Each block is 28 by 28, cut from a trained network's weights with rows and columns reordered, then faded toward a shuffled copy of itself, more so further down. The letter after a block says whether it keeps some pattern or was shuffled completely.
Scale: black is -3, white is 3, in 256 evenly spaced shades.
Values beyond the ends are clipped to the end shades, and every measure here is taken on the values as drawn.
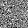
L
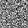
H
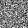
L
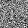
L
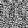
H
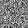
H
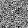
H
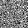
H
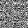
H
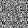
H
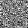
H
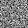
L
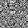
H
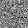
H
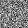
L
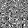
H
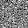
L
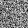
L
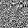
H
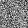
L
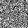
L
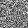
H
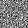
H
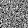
L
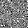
H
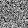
L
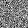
L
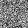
L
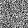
L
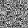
H
